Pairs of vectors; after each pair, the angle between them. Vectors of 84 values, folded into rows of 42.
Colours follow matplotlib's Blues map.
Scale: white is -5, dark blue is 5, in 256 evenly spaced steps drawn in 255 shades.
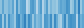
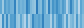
nearly opposite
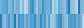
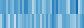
nearly opposite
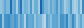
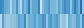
nearly opposite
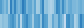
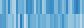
partly opposed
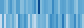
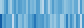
partly opposed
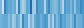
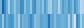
partly opposed
